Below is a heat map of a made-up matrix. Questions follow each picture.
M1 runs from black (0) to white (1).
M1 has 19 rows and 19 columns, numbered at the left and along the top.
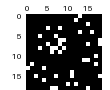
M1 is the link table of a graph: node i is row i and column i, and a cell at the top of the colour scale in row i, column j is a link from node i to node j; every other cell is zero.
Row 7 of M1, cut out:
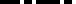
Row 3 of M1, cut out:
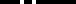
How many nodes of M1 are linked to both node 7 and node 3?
2
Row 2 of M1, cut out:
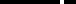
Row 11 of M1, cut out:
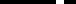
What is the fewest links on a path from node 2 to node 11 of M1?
2
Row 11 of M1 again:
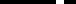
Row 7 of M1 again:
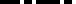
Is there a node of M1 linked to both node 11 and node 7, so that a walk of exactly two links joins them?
yes
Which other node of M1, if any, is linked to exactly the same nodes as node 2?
none
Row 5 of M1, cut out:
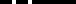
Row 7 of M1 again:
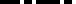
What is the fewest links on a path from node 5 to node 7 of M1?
1
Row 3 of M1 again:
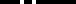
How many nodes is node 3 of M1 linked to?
2
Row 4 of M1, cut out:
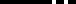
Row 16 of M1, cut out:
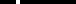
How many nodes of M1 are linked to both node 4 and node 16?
0
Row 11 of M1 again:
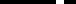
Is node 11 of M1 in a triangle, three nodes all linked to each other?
no
